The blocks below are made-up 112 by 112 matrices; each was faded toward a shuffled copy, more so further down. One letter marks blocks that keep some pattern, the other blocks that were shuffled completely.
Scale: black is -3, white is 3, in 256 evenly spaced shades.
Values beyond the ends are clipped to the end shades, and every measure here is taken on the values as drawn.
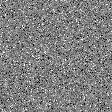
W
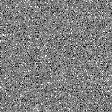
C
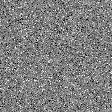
W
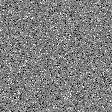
W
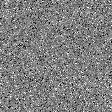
W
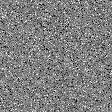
W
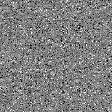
C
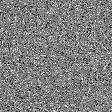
W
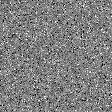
W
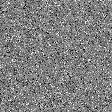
W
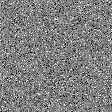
W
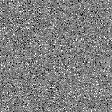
C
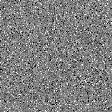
C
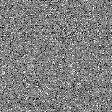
C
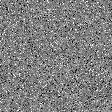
W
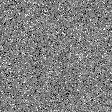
W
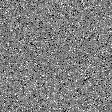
W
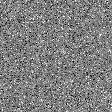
W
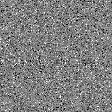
C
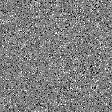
C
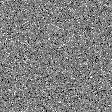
W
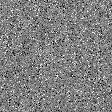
W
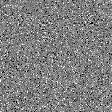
C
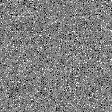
C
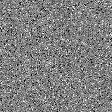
C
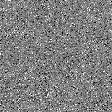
C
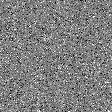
W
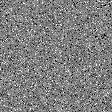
W
